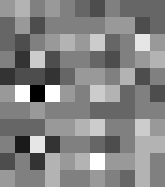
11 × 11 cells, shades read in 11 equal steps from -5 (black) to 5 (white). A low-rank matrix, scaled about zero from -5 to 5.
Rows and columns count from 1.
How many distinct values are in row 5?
6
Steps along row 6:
up down up down down up down down up down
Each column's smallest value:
-3 -4 -5 -3 -1 -1 -2 -2 -1 -2 -2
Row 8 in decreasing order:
3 3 2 1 1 1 0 0 -1 -1 -1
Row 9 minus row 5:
3 -2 6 0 1 -1 -2 -2 -2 4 2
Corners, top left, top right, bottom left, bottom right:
1 -1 1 0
